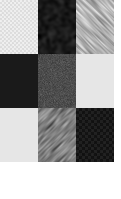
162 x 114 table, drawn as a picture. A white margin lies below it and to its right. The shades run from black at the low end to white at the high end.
It is made of 3 by 3 panels. Panel 1,1: very high, checkered, faint in contrast. Panel 1,2: very low, blotchy, faint in contrast. Panel 1,3: high, slanting down to the right. Panel 2,1: very low, flat. Panel 2,2: low, fine-grained, faint in contrast. Panel 2,3: very high, flat. Panel 3,1: very high, flat. Panel 3,2: middling, slanting up to the right. Panel 3,3: very low, checkered, faint in contrast.
